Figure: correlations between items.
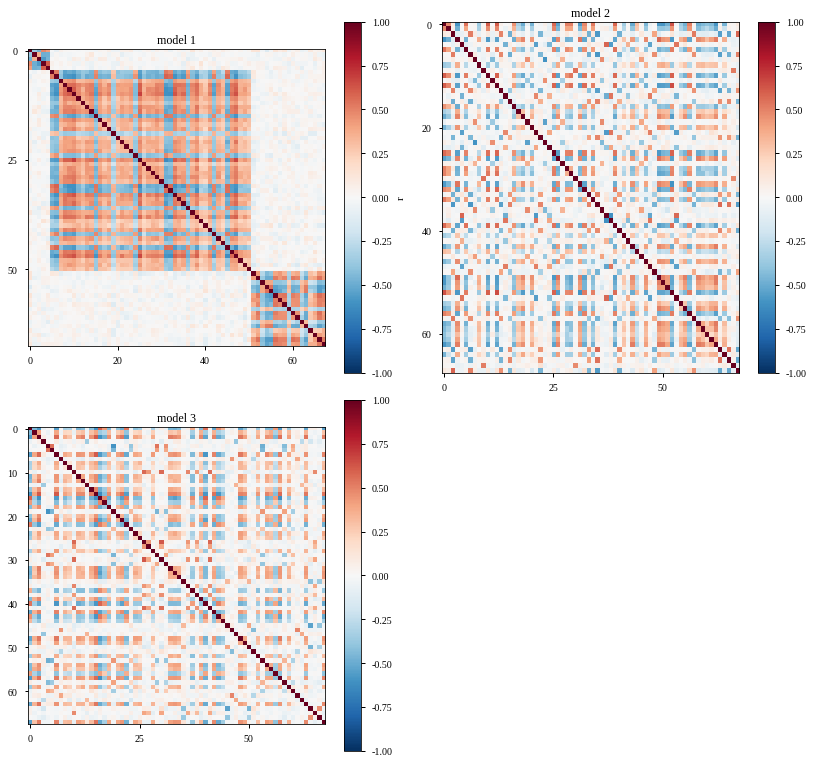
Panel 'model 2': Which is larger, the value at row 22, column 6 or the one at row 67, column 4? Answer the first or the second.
the second
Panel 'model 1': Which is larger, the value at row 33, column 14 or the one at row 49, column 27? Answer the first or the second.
the first
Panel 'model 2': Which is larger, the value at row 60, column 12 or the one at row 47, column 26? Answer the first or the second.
the second
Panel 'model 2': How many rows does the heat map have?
68
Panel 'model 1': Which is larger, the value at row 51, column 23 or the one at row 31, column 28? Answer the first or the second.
the first
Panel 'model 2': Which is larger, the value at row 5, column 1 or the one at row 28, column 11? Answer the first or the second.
the first
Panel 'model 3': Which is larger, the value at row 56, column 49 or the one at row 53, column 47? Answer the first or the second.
the second
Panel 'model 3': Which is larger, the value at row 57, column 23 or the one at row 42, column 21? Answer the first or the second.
the second
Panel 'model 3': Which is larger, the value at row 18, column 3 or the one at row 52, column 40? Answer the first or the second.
the first
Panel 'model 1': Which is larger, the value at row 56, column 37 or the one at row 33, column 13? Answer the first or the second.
the second
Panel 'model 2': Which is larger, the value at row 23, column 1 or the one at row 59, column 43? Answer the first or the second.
the second
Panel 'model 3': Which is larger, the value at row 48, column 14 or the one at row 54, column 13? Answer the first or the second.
the first
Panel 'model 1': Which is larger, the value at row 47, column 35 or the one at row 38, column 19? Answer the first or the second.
the first
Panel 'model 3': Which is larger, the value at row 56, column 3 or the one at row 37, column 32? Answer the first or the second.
the first
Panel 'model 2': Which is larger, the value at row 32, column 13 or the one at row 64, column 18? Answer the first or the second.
the second
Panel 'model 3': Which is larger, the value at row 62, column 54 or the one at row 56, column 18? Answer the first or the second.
the first
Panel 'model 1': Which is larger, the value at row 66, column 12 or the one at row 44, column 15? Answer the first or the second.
the first
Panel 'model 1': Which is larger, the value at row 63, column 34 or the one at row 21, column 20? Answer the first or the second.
the second
